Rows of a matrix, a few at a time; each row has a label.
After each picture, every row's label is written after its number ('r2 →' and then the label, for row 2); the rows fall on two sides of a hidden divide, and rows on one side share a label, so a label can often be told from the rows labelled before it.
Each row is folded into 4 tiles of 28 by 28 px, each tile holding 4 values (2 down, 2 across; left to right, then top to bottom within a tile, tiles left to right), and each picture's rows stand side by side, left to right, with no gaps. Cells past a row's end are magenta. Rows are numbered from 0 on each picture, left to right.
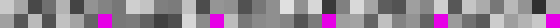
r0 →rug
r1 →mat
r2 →rug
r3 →mat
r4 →mat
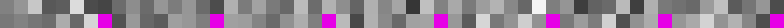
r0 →mat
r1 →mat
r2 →mat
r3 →rug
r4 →rug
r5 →rug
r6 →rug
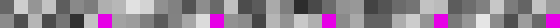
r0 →mat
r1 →mat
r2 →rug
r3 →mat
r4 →rug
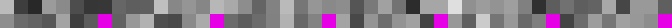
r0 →rug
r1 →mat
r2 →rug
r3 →rug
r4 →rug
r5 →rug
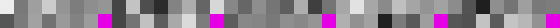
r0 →rug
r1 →mat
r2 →mat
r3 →mat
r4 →rug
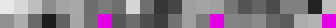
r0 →mat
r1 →mat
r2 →mat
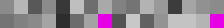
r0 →mat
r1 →mat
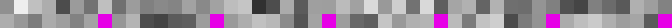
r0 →mat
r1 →mat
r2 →rug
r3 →rug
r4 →rug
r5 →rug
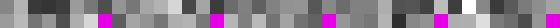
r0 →mat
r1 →rug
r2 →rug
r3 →mat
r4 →mat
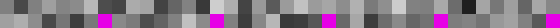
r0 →rug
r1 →mat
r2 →rug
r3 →mat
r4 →rug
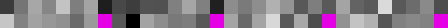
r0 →rug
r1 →rug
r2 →rug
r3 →rug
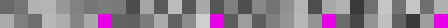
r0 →rug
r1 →rug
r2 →mat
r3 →rug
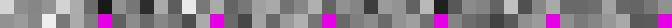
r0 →rug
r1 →mat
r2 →rug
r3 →rug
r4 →mat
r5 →rug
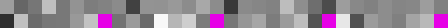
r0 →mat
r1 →rug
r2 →rug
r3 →rug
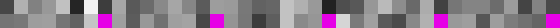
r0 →rug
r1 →rug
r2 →rug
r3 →rug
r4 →rug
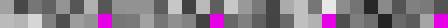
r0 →rug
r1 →rug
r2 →mat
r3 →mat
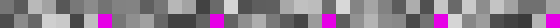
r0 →rug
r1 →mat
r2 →rug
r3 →mat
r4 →mat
